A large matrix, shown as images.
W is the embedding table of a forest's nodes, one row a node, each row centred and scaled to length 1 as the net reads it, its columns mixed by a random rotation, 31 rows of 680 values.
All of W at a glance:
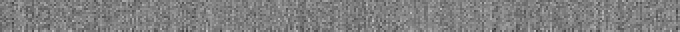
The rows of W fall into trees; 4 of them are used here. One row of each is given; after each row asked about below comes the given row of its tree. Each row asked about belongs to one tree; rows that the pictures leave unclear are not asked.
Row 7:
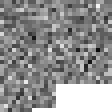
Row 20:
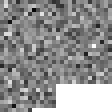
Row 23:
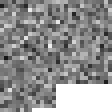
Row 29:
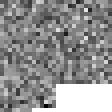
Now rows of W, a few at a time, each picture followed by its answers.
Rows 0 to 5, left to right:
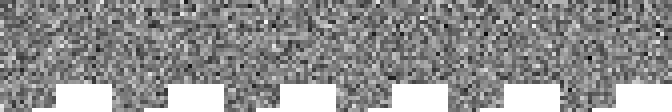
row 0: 7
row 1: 20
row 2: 23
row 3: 29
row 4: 29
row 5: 20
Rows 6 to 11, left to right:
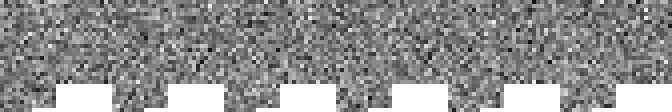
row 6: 23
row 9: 7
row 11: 29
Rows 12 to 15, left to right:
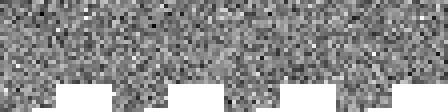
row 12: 29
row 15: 29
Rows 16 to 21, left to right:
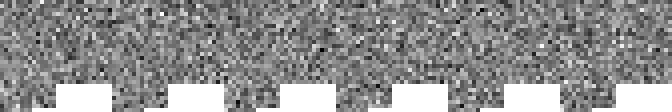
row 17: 20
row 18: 7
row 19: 23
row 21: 7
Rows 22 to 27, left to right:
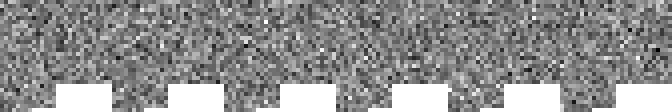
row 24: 23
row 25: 29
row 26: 29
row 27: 7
